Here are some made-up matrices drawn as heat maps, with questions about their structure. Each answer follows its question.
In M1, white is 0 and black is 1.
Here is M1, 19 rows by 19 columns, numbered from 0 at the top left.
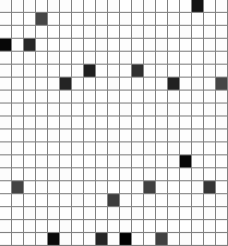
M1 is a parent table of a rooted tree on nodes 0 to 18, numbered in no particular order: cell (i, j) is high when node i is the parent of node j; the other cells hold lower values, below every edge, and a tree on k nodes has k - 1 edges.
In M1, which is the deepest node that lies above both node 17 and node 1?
14
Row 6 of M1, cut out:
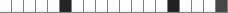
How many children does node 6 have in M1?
3
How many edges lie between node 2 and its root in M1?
4
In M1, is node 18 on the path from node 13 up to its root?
yes
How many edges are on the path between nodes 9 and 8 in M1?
6
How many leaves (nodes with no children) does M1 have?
10
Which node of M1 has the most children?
18
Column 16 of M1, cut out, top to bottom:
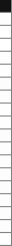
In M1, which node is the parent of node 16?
0
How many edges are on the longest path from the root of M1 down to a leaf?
5
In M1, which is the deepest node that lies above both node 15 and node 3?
14
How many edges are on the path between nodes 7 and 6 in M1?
2
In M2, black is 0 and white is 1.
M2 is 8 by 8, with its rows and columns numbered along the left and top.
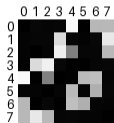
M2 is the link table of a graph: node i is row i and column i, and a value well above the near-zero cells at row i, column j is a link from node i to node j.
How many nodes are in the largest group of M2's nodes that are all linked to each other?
3
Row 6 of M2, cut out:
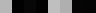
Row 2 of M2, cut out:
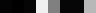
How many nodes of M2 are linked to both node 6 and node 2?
1
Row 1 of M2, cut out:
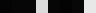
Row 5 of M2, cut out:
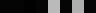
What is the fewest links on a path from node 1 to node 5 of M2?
4
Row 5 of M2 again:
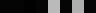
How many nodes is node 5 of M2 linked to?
2
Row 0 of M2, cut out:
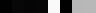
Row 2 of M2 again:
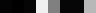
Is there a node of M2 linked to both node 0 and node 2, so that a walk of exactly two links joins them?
yes
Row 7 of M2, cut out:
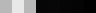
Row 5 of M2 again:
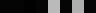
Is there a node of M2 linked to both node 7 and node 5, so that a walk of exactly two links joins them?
no
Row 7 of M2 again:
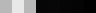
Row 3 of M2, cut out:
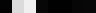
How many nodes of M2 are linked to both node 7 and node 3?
2
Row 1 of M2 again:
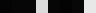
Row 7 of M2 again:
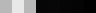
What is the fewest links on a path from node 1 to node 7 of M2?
1
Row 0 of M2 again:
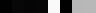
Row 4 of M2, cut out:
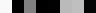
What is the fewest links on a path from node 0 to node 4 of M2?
1
